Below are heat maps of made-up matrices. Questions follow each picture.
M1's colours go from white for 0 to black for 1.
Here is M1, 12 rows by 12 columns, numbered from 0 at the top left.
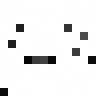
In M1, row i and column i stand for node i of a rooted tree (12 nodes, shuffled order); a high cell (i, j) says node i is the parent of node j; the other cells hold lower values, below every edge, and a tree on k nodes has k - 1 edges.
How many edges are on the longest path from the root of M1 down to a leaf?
2
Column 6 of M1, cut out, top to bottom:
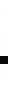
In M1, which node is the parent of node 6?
7
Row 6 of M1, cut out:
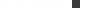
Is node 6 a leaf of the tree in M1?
no
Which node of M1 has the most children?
7
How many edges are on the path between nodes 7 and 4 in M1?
1
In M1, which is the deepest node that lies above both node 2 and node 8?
3
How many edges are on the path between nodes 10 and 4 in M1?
1
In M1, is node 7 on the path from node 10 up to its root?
yes
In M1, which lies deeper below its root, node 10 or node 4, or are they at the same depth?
node 10
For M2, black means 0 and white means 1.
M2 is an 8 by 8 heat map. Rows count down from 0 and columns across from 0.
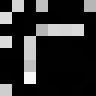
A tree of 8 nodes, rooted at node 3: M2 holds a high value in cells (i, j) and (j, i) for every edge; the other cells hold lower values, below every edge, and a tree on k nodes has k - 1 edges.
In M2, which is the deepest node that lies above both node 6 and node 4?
2
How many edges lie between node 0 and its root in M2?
1
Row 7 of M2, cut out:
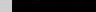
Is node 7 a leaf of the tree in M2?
yes
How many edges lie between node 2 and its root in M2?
1
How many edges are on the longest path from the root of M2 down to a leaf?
2
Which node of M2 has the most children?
2
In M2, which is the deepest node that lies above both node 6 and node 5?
2
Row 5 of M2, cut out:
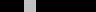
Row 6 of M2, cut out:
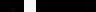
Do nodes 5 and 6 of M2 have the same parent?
yes
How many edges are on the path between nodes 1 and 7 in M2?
2
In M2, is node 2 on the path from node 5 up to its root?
yes
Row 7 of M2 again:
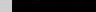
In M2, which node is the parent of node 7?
0
